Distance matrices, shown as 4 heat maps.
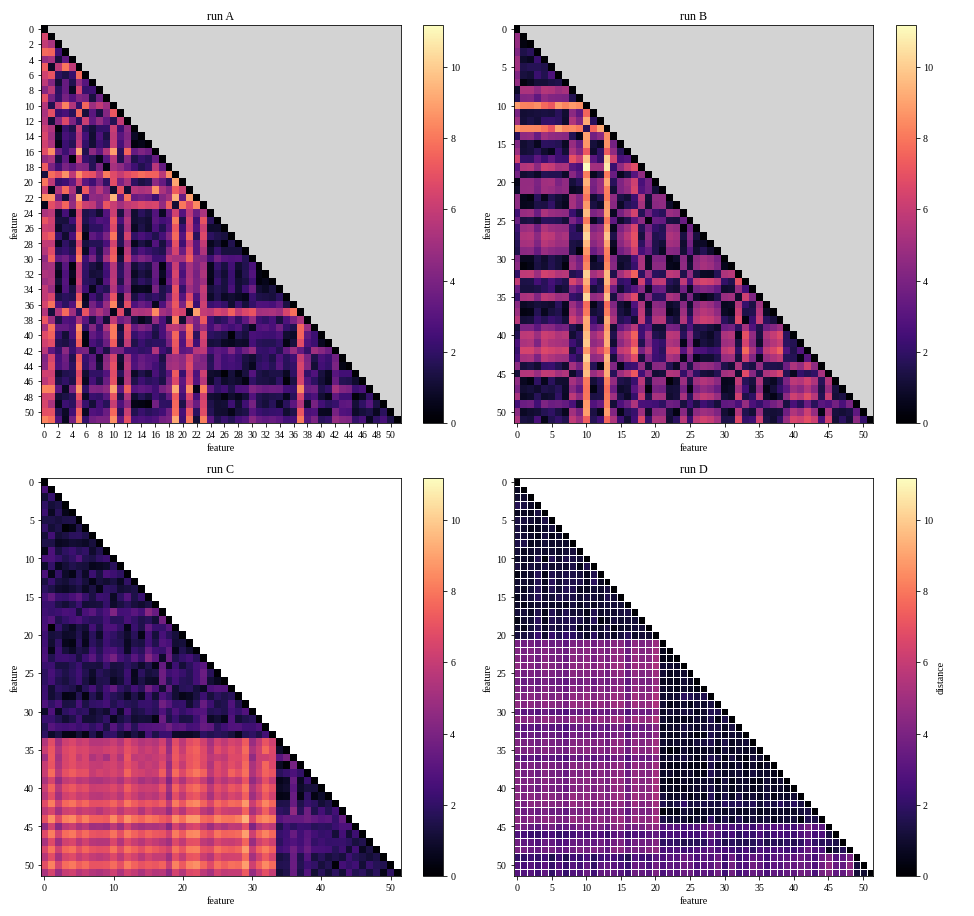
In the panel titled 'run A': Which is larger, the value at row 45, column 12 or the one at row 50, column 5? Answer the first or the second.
the second
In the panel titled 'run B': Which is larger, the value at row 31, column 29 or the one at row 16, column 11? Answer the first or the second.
the first
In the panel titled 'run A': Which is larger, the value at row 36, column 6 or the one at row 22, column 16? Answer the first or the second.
the second
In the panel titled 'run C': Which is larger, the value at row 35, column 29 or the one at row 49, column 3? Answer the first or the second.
the first
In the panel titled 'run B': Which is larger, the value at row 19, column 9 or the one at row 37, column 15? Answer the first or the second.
the first
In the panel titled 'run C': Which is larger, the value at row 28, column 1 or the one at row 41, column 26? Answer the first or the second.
the second
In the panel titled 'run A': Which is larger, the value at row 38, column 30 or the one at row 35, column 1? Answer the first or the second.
the second
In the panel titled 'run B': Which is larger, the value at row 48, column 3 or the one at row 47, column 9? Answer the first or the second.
the second
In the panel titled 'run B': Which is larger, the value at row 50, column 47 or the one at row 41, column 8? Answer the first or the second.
the second
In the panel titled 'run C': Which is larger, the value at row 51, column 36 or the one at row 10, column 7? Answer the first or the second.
the first
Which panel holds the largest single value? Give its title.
run B
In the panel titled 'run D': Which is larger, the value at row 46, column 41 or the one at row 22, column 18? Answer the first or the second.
the second
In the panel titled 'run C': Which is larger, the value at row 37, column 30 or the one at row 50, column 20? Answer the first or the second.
the second
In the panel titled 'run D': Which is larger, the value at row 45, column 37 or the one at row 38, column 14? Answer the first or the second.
the second
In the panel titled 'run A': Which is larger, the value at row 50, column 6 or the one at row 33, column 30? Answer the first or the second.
the second
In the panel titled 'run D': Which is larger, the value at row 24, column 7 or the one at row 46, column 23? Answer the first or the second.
the first
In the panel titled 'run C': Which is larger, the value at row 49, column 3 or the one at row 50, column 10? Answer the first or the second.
the second
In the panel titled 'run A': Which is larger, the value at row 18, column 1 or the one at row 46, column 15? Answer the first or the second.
the first
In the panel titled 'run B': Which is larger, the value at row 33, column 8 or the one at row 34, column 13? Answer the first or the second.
the second
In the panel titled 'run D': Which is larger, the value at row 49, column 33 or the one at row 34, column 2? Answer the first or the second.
the second
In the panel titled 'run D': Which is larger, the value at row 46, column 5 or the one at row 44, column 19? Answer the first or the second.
the second
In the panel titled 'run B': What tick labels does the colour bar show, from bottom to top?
0, 2, 4, 6, 8, 10
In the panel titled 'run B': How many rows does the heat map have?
52
